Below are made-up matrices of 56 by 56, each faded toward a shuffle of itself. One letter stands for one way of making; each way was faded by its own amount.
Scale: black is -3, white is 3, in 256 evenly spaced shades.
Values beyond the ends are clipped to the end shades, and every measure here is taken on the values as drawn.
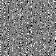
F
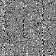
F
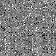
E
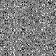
E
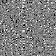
E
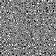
E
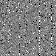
F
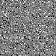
E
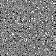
E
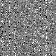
F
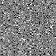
E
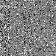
F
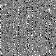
F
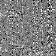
F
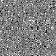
E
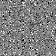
E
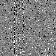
F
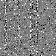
F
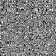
E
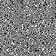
E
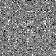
E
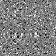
E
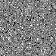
E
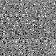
E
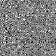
E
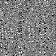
E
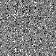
F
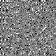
E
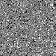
E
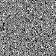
F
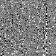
F
